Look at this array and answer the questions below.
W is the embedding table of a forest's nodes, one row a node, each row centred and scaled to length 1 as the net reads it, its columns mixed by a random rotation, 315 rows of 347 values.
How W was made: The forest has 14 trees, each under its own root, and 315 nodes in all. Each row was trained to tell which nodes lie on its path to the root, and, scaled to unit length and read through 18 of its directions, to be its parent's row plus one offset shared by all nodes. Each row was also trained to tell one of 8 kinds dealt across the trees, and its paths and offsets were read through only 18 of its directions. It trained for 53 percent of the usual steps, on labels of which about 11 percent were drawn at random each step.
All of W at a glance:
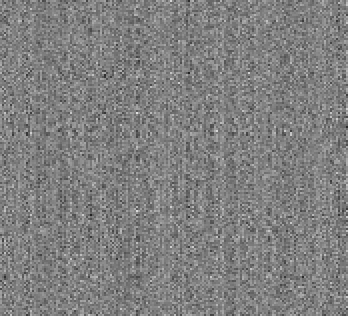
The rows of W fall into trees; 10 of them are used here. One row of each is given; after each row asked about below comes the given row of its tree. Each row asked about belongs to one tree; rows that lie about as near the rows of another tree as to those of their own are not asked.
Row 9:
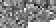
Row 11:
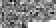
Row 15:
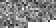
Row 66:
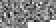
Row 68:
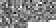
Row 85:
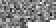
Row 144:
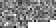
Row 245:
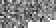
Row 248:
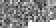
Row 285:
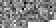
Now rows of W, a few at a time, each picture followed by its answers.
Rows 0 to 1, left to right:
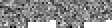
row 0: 9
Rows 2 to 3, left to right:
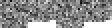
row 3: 68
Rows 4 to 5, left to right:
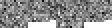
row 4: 245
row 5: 68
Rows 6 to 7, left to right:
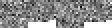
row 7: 248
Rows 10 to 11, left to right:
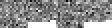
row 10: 15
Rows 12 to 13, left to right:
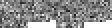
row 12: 144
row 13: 15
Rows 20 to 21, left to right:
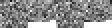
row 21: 9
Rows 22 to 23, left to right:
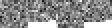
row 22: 11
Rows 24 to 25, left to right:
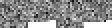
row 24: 68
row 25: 85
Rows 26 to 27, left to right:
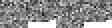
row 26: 144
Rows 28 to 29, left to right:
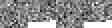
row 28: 9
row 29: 285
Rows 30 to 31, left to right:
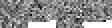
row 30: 15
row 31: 144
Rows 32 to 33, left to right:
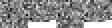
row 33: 15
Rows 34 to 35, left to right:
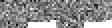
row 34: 9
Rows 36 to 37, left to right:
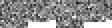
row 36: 11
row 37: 144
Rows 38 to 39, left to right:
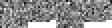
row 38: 144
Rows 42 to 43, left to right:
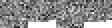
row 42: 68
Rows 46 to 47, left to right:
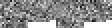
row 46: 144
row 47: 248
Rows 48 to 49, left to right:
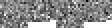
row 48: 66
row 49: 245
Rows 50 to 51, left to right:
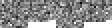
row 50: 68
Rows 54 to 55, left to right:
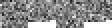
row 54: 9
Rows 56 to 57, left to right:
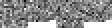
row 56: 248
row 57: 144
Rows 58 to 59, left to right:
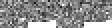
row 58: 15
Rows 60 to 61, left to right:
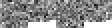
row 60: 248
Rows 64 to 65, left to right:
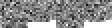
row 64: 144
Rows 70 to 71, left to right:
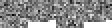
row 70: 11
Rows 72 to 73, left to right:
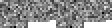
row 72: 68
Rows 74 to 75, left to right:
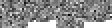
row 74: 11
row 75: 11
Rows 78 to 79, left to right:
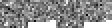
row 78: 9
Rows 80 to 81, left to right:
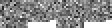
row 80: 144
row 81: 248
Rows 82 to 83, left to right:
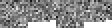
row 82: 68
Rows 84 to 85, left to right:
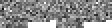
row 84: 144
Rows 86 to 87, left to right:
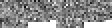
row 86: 248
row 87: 248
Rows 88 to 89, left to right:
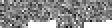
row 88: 68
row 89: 9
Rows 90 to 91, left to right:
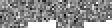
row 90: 68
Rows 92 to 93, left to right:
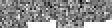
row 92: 85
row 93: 248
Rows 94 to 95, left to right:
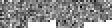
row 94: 144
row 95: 248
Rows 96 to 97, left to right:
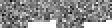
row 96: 68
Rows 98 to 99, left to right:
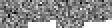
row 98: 9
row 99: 68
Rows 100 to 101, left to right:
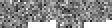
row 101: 9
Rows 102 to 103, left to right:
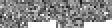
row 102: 66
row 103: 248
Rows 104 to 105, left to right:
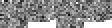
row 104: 144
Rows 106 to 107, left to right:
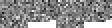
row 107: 144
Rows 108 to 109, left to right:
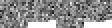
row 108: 68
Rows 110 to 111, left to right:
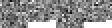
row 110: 11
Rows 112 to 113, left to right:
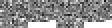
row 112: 15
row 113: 245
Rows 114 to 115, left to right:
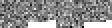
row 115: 144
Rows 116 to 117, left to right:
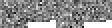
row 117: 144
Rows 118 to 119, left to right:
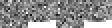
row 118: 9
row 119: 11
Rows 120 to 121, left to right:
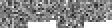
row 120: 68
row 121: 9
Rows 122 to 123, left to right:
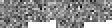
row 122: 248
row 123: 248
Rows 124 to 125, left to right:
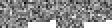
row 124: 144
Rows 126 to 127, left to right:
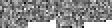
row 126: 144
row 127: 144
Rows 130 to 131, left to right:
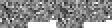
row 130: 68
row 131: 68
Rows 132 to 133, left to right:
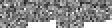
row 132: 9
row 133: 15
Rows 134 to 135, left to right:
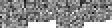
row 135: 15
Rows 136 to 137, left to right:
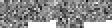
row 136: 248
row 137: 68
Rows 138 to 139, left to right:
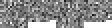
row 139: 11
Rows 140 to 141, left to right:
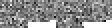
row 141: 144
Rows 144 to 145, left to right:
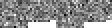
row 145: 245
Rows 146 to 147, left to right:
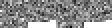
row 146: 15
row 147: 68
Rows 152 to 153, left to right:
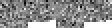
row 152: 68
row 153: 248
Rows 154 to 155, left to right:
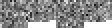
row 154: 15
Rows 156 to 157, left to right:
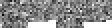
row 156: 68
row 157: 144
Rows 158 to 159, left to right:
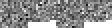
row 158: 248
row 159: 68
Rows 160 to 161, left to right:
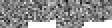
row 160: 248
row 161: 68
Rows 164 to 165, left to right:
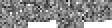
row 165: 15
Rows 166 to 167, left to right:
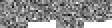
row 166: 9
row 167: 11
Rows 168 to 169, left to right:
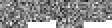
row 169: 11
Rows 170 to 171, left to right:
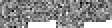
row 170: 248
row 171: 66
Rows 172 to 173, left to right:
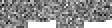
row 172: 11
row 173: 66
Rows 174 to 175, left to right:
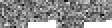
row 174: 68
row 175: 248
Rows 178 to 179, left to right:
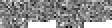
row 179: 9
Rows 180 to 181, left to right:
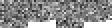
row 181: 11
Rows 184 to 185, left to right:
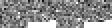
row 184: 11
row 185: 15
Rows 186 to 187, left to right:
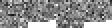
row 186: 245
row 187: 9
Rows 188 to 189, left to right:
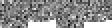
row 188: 68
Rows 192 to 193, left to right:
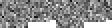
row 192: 15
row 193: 245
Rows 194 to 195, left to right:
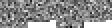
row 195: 68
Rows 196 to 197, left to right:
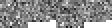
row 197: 9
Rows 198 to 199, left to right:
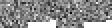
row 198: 9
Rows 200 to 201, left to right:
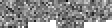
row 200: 9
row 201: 248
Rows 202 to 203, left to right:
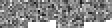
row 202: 15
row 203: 248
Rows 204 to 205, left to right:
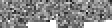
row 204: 144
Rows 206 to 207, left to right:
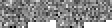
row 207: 144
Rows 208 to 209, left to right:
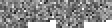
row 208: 85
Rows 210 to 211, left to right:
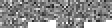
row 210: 15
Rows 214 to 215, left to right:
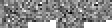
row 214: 9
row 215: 9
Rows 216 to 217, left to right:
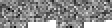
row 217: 68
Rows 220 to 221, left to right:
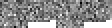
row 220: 144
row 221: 66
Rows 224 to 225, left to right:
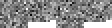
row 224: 85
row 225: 144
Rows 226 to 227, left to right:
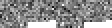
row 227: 9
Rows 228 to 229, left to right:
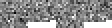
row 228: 144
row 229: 85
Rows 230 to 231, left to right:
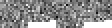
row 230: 248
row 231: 68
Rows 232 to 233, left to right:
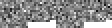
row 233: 11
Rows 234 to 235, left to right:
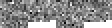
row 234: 248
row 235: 9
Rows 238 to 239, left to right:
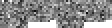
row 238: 144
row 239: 9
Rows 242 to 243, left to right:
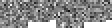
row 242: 66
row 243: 15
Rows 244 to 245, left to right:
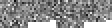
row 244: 9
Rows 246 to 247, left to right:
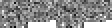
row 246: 248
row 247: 15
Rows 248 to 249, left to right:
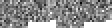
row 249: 245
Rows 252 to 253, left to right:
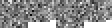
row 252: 9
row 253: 248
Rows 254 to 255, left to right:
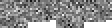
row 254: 68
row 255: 9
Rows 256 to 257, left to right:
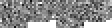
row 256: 68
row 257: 248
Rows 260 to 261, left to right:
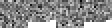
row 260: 15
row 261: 248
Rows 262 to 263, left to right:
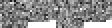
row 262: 9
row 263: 144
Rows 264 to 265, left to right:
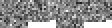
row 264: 248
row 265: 144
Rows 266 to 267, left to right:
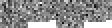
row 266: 68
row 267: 15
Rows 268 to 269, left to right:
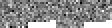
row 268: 15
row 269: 245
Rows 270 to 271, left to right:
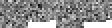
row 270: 15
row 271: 85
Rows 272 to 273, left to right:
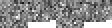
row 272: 85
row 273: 9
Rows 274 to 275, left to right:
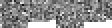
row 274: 68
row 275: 66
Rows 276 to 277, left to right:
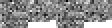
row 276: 248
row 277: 248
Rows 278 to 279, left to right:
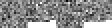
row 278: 285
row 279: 11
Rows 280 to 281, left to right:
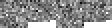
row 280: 9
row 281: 9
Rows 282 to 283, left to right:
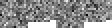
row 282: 144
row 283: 15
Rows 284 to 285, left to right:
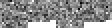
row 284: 248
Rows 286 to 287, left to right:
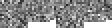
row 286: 144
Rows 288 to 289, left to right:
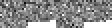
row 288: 9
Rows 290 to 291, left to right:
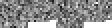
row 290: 68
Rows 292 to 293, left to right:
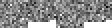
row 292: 66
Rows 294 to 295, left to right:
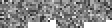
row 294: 144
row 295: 245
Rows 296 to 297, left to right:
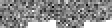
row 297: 68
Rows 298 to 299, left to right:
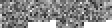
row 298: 9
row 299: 248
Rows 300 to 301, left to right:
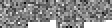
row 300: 9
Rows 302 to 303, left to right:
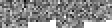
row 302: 248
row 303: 11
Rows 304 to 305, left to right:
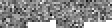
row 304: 85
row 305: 68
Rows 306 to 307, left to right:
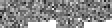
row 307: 15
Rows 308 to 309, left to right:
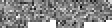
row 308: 144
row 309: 248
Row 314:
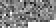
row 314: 66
